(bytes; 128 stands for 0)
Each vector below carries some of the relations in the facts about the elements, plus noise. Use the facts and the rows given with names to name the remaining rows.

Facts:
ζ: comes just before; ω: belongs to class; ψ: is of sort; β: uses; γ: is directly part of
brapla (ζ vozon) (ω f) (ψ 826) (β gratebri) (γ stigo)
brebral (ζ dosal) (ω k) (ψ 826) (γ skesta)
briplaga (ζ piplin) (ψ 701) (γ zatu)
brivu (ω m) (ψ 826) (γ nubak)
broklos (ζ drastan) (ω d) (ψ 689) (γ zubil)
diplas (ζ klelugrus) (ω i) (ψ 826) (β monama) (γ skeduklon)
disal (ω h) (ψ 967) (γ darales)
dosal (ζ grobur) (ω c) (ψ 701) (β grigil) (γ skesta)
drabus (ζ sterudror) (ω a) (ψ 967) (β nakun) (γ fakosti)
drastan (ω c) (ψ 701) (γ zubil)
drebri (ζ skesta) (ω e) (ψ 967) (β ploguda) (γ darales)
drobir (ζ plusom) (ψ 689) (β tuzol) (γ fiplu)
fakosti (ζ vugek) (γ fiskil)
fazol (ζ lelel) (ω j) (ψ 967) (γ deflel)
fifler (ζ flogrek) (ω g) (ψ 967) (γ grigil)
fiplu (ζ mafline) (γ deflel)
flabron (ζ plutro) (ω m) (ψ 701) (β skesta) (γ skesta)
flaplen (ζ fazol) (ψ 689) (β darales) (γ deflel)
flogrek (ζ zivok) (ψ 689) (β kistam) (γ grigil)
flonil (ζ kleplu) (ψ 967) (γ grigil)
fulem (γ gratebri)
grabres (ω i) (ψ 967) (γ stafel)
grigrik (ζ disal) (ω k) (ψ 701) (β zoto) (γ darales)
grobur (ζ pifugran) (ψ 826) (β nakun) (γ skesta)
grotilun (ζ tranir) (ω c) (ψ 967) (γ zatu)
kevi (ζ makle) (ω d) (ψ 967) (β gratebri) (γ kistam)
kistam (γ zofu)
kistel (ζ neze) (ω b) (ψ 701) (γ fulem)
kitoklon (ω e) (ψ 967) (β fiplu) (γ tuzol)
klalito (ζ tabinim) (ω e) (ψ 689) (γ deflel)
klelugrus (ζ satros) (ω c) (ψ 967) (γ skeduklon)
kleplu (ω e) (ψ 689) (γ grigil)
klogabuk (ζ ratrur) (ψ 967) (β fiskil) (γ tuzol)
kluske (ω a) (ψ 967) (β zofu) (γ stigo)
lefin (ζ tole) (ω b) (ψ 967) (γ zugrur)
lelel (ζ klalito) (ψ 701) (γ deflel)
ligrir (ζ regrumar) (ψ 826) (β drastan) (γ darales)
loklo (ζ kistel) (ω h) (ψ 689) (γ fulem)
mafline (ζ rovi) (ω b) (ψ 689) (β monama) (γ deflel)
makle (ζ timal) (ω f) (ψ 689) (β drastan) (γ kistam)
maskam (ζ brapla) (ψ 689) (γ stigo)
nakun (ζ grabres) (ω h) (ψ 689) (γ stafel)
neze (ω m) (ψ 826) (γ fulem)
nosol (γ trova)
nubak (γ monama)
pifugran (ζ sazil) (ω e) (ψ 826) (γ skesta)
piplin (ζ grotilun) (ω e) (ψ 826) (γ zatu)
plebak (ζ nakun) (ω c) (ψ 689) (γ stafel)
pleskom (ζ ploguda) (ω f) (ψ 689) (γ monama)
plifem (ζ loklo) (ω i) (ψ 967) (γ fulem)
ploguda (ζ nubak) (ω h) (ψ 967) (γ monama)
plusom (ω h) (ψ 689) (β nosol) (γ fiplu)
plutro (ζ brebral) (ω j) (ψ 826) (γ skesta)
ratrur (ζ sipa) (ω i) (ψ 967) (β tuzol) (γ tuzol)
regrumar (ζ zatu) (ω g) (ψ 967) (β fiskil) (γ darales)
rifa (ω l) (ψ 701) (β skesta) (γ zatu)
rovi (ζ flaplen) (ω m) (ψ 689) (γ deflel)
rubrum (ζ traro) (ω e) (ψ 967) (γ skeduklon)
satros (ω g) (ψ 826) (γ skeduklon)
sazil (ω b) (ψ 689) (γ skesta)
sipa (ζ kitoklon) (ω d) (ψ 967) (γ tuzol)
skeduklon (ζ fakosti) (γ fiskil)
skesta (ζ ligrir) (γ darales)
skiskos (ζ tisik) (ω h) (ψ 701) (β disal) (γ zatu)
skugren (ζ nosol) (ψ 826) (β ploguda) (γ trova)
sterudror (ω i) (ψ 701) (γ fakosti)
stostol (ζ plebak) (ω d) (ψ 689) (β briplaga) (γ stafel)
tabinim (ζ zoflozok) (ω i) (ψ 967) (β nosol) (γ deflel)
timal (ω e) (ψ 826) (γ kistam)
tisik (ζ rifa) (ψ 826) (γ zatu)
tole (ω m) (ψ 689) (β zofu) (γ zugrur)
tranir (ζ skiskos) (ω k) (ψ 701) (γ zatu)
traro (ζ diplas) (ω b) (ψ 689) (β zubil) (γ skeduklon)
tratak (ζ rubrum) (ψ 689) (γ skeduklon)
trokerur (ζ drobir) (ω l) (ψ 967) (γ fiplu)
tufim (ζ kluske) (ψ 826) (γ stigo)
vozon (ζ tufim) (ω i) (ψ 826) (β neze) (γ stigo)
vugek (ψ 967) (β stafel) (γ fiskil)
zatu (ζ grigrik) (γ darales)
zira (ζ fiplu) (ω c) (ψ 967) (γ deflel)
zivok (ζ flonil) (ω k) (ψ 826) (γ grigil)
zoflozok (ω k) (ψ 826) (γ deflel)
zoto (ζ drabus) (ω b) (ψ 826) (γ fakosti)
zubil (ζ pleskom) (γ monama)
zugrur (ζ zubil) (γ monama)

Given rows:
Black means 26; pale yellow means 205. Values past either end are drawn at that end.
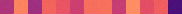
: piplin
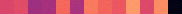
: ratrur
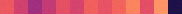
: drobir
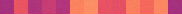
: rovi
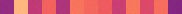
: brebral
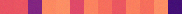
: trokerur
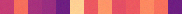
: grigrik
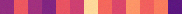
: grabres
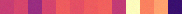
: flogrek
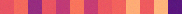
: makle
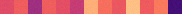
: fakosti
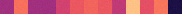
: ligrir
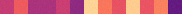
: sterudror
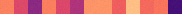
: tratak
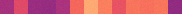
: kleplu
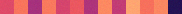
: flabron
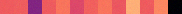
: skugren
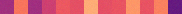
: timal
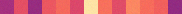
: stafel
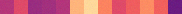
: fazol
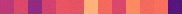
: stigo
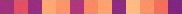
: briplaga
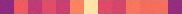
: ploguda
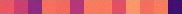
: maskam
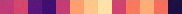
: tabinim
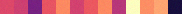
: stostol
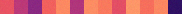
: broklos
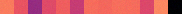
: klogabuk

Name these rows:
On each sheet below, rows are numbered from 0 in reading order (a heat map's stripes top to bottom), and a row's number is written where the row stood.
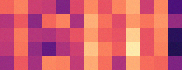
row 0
traro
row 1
drastan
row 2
vugek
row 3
diplas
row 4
skesta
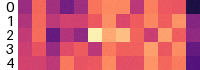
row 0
grobur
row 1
kistel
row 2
zoflozok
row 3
plebak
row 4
loklo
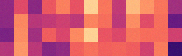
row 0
kistam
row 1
grotilun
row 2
neze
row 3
regrumar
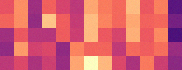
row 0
rubrum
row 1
zoto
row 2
sipa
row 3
tranir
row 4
disal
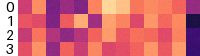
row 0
satros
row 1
plifem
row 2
kitoklon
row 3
brapla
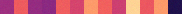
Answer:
vozon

